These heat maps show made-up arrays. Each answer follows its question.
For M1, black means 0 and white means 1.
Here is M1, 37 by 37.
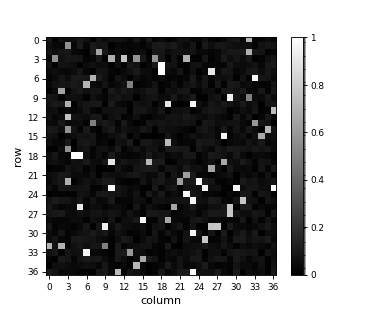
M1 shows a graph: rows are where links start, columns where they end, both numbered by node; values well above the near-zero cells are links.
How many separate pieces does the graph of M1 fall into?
3
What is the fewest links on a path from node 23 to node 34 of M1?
5
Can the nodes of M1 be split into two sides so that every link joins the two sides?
yes
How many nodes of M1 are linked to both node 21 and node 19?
0
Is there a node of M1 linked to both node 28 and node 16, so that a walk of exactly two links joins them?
yes
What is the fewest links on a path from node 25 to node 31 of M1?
1
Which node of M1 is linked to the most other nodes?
node 3
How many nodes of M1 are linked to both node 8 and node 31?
0
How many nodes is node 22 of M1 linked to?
3
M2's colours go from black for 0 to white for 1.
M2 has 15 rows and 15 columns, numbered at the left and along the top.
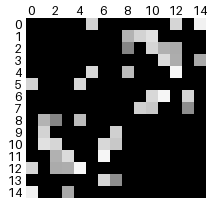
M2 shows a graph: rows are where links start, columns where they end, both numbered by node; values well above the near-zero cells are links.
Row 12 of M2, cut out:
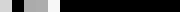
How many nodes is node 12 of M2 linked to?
4
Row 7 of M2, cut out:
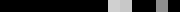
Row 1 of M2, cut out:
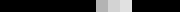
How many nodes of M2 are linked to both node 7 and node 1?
2
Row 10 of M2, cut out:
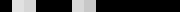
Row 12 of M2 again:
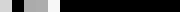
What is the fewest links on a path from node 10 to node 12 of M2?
2
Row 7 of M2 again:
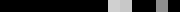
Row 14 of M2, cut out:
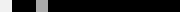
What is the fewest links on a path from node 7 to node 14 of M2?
5
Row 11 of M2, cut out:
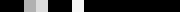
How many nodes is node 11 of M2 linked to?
3
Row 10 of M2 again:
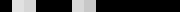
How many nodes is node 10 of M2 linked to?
4
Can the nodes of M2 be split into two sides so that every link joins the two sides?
yes
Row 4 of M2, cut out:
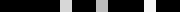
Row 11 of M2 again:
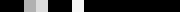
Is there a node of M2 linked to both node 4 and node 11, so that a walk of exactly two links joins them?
no
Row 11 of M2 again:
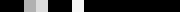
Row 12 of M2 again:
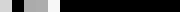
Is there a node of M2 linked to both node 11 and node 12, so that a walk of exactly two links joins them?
yes
